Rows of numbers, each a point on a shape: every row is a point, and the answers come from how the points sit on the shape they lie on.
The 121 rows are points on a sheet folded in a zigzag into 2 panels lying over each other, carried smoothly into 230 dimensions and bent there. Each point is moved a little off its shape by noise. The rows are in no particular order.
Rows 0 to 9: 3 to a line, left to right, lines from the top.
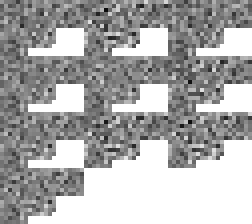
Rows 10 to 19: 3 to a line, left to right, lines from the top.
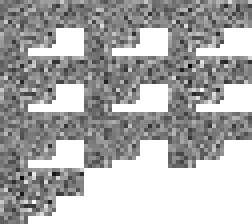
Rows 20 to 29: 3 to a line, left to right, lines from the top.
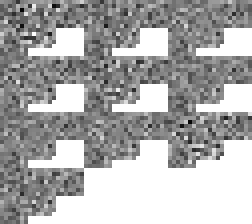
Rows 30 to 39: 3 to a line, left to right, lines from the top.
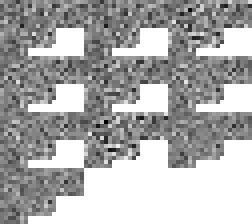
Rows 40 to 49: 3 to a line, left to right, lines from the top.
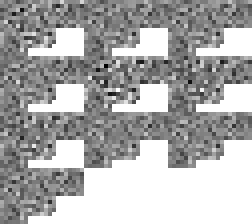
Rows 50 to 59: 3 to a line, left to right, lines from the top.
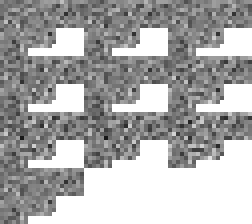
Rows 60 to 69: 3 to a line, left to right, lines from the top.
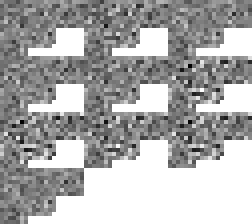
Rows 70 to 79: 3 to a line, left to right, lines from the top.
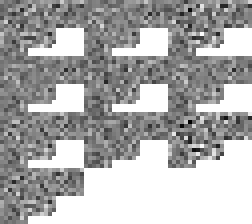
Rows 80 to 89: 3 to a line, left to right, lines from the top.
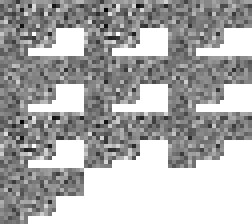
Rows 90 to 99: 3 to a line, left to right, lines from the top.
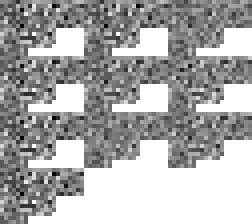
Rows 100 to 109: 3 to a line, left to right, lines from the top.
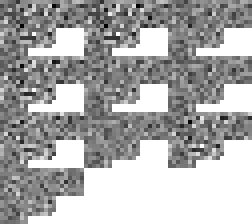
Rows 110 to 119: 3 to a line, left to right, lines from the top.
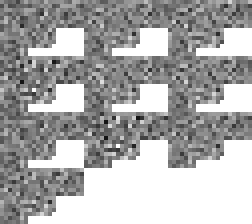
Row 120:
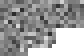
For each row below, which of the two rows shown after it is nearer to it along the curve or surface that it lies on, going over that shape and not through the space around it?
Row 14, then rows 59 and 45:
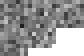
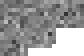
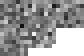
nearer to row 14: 45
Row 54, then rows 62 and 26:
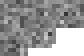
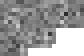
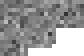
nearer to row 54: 62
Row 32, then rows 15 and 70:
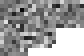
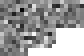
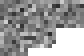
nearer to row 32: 70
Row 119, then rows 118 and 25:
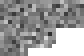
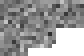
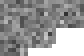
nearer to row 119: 25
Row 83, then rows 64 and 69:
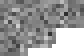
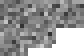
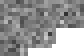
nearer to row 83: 69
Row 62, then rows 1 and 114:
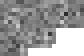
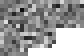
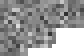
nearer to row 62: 114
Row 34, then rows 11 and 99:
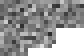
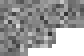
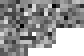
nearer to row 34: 99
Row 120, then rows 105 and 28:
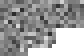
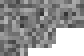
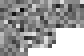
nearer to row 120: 28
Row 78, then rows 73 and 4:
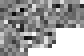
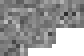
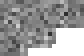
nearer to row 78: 4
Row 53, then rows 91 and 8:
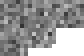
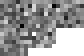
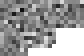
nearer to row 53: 91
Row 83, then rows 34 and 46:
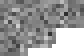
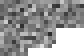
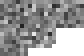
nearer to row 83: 46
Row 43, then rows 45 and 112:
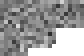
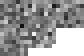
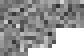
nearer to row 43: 112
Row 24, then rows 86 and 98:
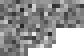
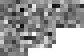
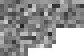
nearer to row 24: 86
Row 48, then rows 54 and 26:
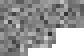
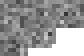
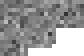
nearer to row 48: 54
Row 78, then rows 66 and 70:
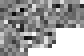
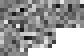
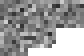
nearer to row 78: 66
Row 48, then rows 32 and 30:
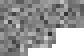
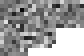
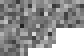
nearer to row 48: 30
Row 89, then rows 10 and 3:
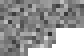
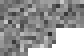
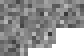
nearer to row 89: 3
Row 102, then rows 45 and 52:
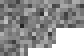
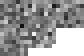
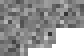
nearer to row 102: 45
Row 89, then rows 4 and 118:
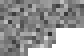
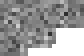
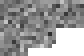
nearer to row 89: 4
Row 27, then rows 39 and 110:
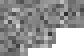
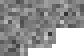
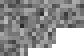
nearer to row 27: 39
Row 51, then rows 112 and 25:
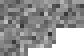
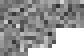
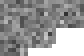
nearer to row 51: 112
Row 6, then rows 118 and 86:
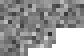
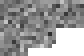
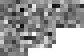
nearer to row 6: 86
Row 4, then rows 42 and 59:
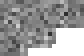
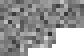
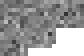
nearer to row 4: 42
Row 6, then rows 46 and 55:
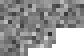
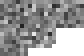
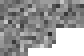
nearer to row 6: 46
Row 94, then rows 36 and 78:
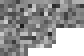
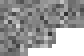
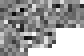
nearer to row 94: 78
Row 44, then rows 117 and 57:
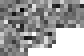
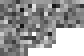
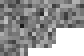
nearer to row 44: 117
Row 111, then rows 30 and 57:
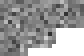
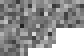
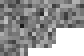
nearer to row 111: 30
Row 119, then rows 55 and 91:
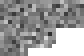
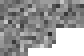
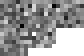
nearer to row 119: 91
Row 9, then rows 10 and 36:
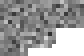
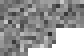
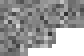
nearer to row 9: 36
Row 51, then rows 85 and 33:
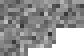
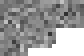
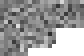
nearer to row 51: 85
